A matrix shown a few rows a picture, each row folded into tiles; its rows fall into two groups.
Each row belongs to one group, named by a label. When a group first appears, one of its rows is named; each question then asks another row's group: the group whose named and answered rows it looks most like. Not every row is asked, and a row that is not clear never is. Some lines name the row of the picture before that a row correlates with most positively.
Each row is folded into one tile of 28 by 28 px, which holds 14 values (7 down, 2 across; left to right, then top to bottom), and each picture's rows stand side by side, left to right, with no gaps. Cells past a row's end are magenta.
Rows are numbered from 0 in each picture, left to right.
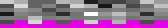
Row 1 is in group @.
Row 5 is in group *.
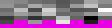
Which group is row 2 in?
@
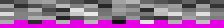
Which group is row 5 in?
@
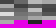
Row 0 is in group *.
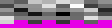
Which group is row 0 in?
@
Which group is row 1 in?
*
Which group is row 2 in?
*
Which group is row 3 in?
@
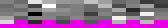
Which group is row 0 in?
@
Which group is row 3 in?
*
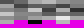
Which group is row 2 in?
@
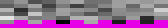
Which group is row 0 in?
@
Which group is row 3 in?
@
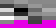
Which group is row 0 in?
@
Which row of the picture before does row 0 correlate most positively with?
0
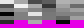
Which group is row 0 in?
*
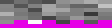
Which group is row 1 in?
@
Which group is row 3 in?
*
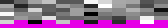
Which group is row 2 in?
@
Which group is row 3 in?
*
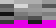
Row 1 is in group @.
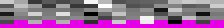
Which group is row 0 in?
*
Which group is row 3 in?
*
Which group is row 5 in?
@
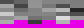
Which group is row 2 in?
@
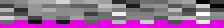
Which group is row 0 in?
@
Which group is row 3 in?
*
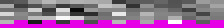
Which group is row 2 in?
@
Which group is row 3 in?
*
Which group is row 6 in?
@
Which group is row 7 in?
*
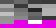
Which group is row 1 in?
@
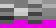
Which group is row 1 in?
*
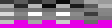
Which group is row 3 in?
*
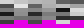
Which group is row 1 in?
*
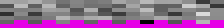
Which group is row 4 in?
*
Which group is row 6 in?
*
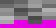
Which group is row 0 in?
@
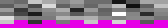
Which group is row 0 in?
@
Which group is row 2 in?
@
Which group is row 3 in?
@
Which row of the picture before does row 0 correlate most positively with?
0
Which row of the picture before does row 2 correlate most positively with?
0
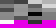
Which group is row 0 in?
@
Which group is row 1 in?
*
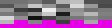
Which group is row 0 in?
@
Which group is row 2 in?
*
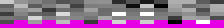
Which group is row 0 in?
*
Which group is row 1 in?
@
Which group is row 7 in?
@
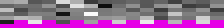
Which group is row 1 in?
@
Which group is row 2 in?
*
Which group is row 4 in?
@
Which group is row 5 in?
@
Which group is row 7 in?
@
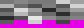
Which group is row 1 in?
@
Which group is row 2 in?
*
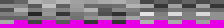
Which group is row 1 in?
*
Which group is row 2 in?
*
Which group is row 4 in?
*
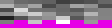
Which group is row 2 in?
@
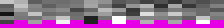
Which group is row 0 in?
*
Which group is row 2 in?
@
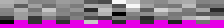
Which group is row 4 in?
*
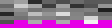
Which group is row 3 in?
@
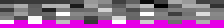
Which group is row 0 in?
@
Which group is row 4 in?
@
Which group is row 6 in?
*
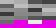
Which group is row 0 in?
*
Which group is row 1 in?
@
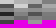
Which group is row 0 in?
*
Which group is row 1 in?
*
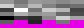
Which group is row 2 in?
@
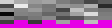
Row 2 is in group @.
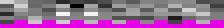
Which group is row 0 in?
*
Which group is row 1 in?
@
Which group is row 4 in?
@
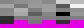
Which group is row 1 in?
*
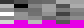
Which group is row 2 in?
*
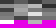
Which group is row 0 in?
@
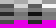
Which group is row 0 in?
*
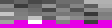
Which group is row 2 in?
@
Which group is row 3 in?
*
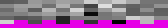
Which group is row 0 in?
@
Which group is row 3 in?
*
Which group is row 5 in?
@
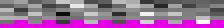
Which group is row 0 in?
@
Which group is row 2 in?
*
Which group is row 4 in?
*
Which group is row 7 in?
@
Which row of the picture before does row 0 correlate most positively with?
4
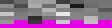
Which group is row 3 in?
@
